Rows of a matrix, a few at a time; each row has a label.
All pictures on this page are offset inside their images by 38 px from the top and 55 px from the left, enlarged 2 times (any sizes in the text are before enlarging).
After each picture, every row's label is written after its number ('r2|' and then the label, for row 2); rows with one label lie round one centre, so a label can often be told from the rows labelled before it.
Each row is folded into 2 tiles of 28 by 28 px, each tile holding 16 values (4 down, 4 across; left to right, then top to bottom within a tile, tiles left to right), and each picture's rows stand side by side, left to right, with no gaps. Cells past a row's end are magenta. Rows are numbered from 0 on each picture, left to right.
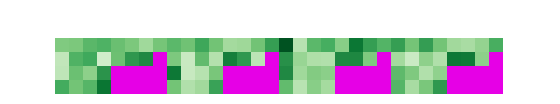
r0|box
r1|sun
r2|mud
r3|sun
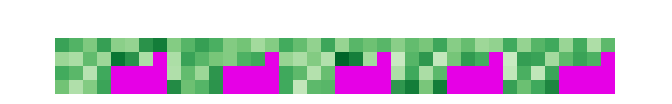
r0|sun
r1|box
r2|sun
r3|box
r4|box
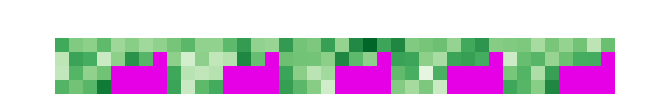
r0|box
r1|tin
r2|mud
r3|mud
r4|box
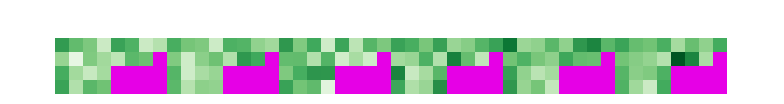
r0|tin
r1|tin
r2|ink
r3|sun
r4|mud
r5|sun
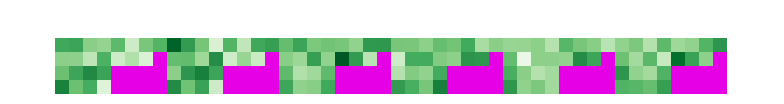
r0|ink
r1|ink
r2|sun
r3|box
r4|tin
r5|sun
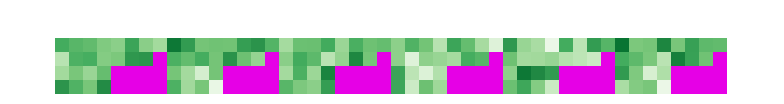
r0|box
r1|mud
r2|box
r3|tin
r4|ink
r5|mud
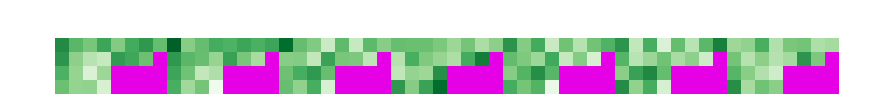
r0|mud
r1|mud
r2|ink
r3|box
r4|ink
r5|ink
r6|tin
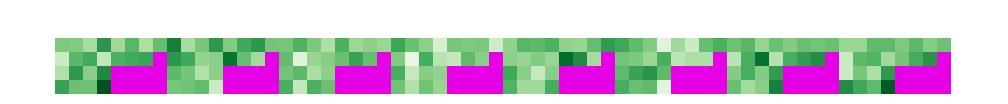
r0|box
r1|mud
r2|tin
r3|tin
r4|sun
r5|ink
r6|box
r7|box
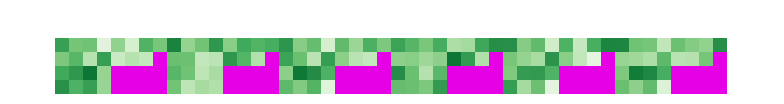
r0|ink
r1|mud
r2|ink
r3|sun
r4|ink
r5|ink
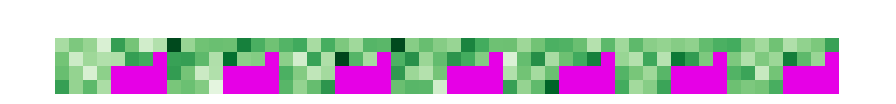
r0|tin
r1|mud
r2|sun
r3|mud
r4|box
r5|sun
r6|sun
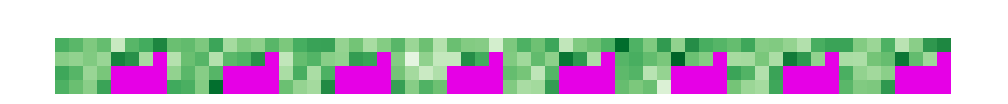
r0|sun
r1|box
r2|box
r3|tin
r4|sun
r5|mud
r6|sun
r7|sun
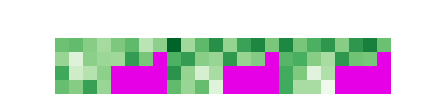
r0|tin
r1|mud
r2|mud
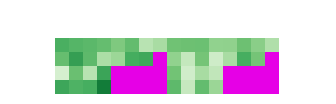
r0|box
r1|tin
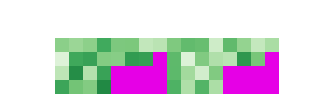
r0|box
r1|tin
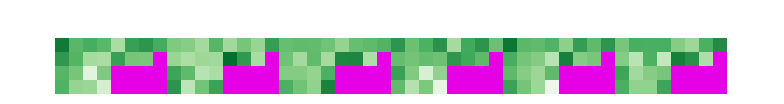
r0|mud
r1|sun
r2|sun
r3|mud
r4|mud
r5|sun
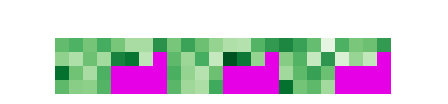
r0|sun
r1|sun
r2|ink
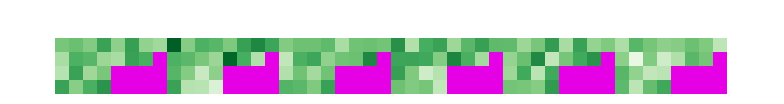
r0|box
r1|mud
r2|box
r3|mud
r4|box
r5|tin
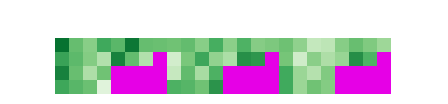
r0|mud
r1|box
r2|tin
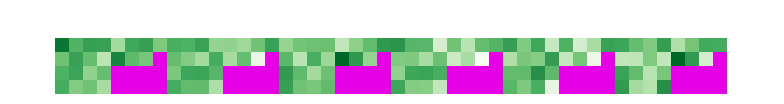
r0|mud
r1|ink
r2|sun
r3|ink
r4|ink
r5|sun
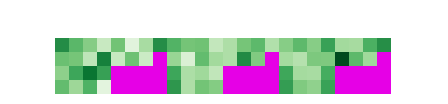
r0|ink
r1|tin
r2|sun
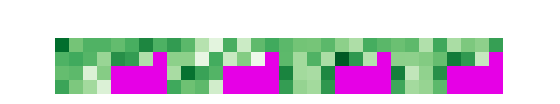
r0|mud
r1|ink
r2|sun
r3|sun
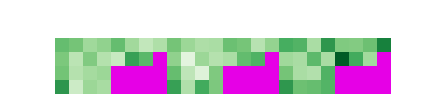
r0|tin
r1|tin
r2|sun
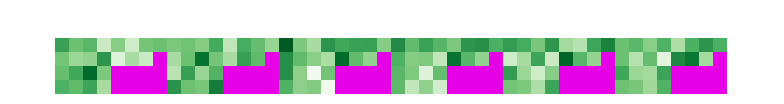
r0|ink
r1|box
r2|mud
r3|mud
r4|sun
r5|sun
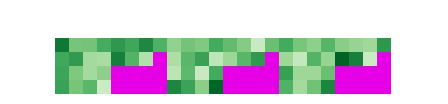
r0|mud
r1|box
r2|sun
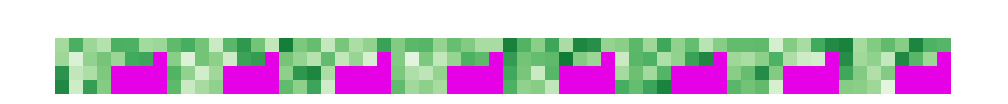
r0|tin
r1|tin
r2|ink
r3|tin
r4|mud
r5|box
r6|ink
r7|mud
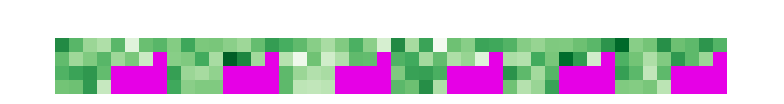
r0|ink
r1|sun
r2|tin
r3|ink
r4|sun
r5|mud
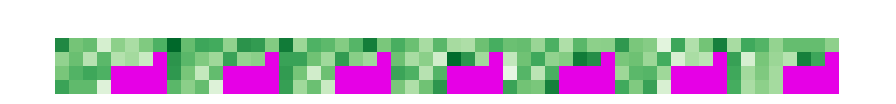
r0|ink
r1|mud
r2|mud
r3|sun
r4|box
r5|ink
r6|tin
